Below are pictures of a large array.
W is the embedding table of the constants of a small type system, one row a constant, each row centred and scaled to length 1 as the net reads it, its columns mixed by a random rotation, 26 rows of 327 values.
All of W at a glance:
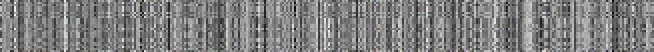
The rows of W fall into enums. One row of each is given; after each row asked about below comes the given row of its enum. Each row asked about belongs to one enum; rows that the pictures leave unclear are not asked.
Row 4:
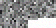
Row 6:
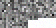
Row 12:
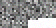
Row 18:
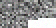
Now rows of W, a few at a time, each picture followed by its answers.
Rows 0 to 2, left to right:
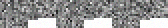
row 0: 6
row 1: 4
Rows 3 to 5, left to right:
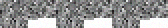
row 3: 4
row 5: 4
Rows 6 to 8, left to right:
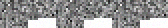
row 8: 6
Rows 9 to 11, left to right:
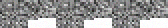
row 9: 18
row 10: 18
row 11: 18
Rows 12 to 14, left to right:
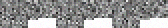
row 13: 12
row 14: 4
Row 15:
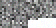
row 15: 12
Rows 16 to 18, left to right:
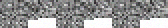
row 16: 18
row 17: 18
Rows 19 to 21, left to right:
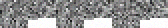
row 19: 4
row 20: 4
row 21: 18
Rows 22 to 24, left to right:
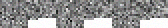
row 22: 12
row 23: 4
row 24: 18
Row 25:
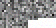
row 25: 6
